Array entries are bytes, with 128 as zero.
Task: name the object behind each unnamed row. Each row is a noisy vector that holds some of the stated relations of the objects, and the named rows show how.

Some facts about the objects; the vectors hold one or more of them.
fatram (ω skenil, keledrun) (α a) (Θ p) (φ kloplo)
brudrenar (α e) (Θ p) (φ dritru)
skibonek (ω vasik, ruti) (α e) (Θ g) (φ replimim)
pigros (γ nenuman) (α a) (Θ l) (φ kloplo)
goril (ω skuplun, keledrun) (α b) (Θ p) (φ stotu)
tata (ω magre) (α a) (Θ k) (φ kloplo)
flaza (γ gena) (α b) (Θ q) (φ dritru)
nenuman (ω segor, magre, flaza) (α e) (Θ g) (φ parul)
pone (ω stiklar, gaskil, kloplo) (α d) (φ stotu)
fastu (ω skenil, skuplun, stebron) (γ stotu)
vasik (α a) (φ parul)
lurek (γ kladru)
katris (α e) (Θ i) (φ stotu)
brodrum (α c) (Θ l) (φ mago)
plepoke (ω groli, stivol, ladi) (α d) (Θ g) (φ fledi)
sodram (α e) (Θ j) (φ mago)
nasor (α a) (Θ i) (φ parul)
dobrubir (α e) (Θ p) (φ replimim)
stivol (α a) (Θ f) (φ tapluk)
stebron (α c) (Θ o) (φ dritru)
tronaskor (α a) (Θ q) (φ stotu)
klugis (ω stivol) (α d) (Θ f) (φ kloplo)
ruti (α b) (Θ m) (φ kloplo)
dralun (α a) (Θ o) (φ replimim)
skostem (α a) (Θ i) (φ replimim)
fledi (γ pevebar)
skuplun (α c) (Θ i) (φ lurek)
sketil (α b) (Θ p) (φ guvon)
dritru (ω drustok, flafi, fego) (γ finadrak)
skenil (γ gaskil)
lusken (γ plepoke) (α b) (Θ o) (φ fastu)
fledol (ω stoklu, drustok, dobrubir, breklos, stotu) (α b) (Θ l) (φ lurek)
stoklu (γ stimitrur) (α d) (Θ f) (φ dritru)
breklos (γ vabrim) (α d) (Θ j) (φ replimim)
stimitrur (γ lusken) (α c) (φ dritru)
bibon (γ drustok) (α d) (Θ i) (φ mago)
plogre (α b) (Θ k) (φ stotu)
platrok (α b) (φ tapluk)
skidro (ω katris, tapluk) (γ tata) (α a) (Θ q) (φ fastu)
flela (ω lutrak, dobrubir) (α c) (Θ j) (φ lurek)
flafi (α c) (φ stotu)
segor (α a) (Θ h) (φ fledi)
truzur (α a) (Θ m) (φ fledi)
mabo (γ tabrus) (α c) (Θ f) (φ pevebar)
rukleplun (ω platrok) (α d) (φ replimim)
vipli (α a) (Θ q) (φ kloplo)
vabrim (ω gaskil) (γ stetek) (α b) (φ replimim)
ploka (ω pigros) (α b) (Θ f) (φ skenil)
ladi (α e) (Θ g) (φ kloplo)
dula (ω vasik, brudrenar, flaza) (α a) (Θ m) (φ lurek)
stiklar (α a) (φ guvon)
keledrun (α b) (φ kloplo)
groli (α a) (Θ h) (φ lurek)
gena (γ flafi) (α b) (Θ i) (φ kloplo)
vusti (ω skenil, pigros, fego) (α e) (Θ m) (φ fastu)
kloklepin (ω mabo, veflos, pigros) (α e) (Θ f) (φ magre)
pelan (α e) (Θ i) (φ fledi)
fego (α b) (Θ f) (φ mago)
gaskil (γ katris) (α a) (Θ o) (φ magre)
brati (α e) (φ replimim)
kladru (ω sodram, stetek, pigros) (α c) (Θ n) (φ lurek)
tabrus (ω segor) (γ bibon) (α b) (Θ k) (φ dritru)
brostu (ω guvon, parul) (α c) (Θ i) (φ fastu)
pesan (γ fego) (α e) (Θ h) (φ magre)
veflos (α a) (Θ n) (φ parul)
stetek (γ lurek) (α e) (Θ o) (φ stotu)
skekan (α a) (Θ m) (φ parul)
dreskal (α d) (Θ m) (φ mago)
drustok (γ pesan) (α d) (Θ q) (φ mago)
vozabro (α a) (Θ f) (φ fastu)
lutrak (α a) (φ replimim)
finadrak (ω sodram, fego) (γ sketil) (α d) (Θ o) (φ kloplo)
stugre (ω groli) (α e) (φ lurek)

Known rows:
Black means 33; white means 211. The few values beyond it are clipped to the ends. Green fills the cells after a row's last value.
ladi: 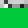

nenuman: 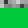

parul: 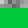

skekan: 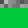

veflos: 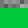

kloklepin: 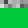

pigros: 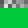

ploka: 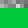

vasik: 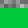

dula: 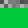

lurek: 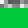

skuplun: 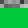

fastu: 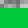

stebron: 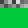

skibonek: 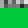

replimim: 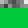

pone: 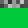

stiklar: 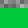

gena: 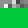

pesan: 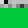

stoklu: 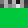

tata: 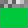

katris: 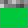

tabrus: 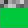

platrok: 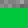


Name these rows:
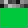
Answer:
breklos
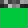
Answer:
rukleplun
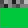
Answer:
dralun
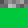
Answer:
fledol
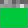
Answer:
skidro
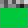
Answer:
brati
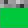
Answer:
stugre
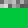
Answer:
ruti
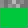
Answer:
goril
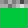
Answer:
mabo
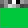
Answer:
bibon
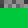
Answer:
lusken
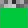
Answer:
stetek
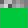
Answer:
vipli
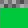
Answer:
nasor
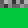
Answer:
lutrak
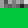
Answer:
dobrubir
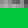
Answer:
flaza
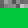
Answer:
gaskil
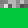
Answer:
keledrun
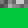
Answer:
plogre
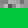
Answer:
fatram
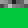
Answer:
vabrim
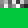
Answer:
klugis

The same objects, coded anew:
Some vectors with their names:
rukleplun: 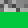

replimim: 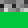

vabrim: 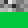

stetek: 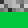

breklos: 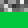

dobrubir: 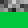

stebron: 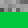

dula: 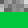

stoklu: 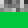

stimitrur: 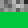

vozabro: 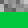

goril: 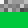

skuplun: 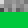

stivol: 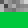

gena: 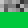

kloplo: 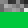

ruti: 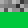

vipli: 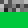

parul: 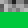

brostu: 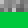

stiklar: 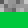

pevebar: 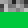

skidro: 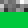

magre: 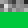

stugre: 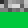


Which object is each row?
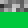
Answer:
kladru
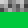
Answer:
drustok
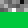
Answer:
finadrak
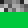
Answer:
tata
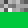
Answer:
tabrus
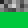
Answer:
ladi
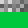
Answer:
sketil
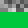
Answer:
klugis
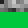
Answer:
pesan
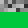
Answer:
plepoke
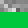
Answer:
pone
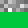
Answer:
plogre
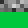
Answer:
sodram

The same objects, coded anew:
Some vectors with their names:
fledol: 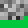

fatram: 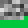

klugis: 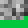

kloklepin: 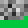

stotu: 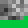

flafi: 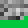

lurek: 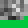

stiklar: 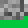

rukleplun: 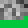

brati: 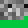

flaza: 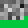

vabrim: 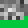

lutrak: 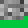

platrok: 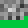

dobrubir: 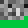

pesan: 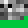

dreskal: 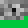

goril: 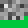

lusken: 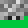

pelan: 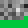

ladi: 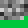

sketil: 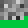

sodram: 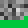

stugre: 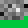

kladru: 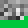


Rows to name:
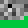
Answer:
skibonek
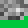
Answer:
stimitrur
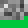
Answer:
tronaskor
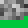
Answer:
pone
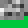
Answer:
pigros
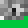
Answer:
stoklu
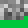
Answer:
gaskil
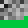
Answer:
replimim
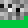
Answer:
tabrus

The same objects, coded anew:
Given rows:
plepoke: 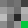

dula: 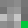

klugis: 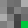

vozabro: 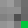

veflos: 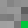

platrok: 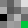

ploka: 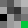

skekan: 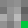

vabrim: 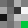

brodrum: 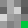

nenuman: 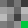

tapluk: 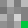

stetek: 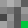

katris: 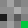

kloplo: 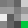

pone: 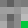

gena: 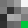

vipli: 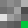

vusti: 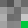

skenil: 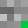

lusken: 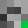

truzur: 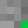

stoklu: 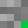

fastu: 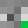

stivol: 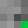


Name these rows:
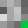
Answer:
stimitrur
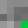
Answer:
sodram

